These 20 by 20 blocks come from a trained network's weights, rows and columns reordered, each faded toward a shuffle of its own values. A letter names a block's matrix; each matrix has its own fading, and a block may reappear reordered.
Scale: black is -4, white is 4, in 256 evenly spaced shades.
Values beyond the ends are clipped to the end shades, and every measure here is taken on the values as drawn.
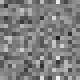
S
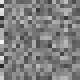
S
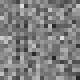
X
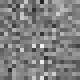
S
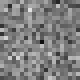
X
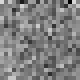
X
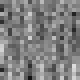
S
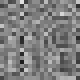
S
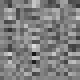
S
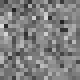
X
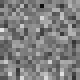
S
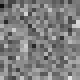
X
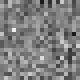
X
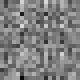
S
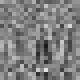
S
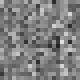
X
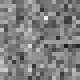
X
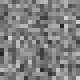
X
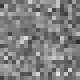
X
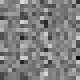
S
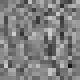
S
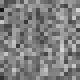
X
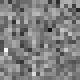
X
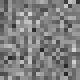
X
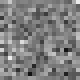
X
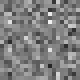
S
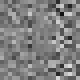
S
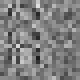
S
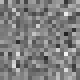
S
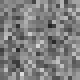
X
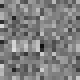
S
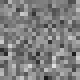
X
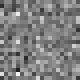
S
